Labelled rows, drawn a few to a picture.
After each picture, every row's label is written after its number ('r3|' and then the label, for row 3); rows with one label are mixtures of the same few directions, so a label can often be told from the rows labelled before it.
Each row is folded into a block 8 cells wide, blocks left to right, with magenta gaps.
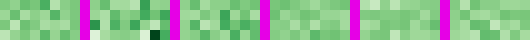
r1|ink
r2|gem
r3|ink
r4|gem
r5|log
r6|ink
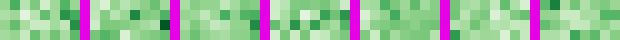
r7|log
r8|log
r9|log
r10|gem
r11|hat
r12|ink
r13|log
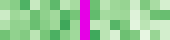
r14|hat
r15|ink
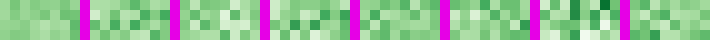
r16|log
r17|gem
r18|ink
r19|gem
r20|ink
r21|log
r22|hat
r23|ink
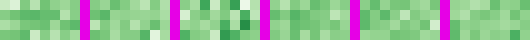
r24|log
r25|gem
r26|hat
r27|log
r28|log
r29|gem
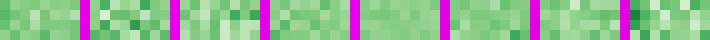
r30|hat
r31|ink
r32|hat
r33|ink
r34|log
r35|gem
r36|hat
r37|hat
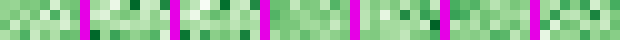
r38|ink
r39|gem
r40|gem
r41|hat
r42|log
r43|gem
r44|ink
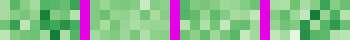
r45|ink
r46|ink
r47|gem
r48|ink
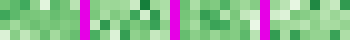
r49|gem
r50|ink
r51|log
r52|gem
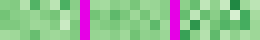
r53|hat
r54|log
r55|ink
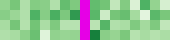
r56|hat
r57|ink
